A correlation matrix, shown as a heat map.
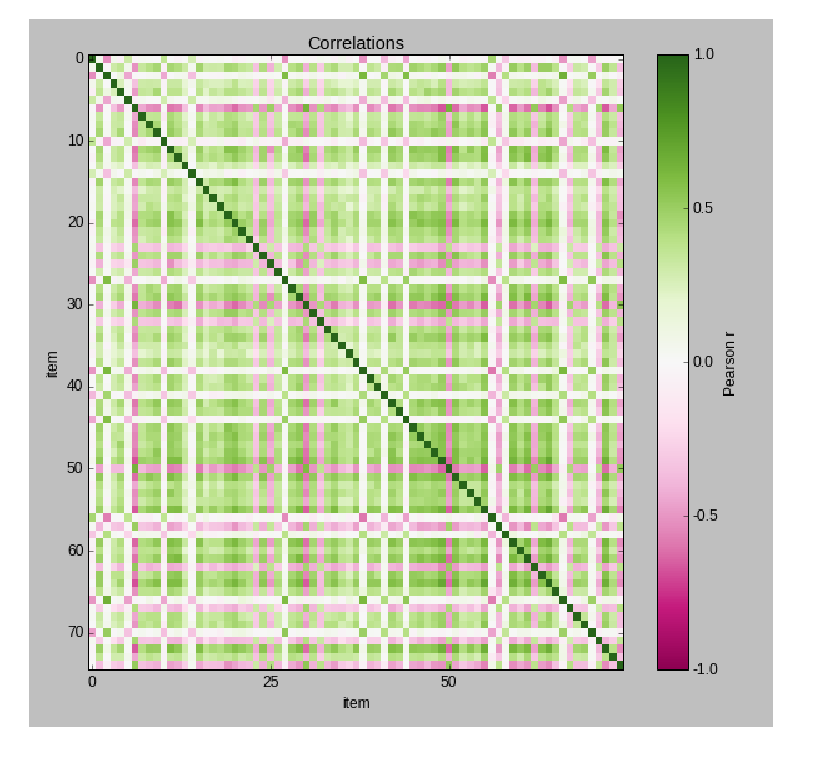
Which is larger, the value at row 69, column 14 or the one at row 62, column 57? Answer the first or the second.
the second
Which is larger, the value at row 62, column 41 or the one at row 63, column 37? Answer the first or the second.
the second
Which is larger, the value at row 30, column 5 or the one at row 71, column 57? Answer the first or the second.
the second
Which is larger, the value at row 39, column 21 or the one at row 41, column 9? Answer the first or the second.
the first
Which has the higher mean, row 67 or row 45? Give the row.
45
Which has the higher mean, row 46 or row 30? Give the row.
46
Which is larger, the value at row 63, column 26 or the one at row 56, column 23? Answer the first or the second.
the first
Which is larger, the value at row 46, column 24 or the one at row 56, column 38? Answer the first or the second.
the first
